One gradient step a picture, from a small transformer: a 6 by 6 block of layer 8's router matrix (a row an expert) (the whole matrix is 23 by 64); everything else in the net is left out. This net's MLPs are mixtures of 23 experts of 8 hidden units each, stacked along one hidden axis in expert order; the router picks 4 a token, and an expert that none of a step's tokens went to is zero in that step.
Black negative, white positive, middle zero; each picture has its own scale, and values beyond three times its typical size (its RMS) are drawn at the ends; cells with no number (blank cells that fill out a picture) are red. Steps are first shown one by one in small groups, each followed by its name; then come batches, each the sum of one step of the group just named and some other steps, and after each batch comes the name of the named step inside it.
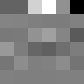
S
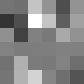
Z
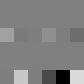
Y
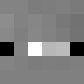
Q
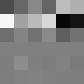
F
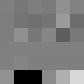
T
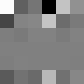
T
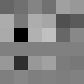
F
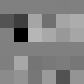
Y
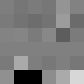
T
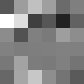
Z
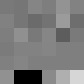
T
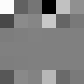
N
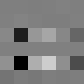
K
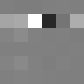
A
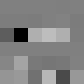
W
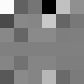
N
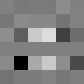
K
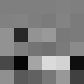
K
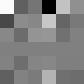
N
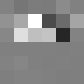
A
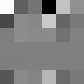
N
